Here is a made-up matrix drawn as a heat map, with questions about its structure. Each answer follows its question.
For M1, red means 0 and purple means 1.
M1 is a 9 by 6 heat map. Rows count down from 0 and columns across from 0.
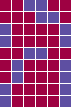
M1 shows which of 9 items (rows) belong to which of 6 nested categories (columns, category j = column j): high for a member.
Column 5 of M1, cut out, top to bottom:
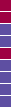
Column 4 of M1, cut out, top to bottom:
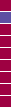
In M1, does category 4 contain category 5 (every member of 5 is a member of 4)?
no
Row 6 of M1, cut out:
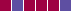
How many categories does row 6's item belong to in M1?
2
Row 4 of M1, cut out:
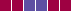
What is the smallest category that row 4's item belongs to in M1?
2
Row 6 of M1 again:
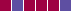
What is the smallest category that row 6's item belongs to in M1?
1
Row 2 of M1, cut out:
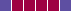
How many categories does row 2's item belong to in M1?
2
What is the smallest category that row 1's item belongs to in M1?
4
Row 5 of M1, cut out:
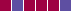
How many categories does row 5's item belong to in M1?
2
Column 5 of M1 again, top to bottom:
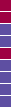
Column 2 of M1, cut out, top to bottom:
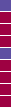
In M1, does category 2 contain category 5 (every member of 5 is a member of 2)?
no
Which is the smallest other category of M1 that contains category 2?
3
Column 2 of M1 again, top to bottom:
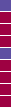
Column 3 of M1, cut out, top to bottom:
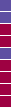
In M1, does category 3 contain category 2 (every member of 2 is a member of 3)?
yes
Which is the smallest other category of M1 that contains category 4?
3
